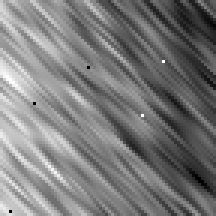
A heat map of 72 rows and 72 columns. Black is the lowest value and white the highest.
There is an overall slope up to the left. Streaks slant down to the right. The ninth with the lowest average is the top right. Five lone cells stand out: two far higher and three far lower than their neighbours.
